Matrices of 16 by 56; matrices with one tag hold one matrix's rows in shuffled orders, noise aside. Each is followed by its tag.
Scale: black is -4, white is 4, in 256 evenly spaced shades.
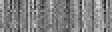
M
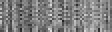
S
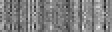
M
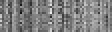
S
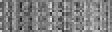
S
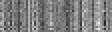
M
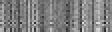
M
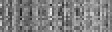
S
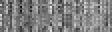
S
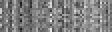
S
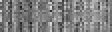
S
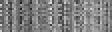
S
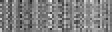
S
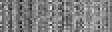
S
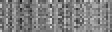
S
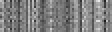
M
